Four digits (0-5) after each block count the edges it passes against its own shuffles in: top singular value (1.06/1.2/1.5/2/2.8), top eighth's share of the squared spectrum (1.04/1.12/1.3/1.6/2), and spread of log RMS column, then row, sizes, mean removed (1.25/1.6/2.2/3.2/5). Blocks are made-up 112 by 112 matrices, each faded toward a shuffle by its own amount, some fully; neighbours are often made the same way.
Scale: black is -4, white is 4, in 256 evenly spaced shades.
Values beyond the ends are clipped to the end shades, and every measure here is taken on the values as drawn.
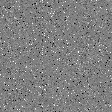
1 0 0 0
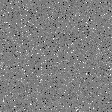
0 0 0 0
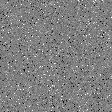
0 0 0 0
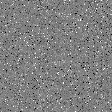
1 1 1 0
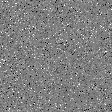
0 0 0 0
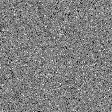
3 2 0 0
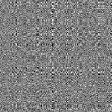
5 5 3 3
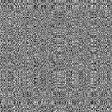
5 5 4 3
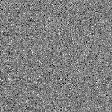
4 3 1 1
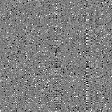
4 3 2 1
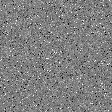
0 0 0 0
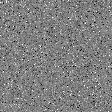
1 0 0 0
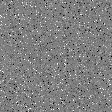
2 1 0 0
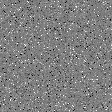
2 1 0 0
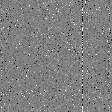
4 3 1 0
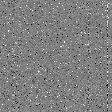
3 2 1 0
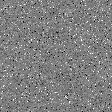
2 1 0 0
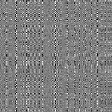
5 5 4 3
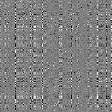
5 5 4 3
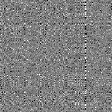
4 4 3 2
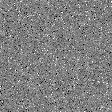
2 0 0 0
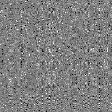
4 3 2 2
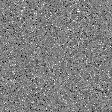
2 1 0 0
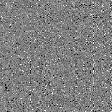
4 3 2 1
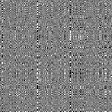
5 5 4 3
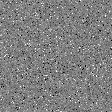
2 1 0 0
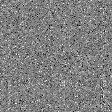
3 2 1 0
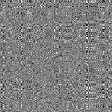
5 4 3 3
